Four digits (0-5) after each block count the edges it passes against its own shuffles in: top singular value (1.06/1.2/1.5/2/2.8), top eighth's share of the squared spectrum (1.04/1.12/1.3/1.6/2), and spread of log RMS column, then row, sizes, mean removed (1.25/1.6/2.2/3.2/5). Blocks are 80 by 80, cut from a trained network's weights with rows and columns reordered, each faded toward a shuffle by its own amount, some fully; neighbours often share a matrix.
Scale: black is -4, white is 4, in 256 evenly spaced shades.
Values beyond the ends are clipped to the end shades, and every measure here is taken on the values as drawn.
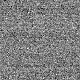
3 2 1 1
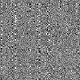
4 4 3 2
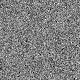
0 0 0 0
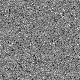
1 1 0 0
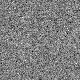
1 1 0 0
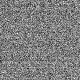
2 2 0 0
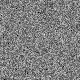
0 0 0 0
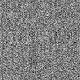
3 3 0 1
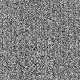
3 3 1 0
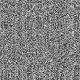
3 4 0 1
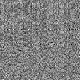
3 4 0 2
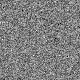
0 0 0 0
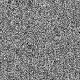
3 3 0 0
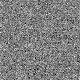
2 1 0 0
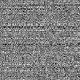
4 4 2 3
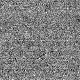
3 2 0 1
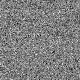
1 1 0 0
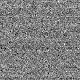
3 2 0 1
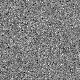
1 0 0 0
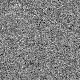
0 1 0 0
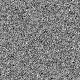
0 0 0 0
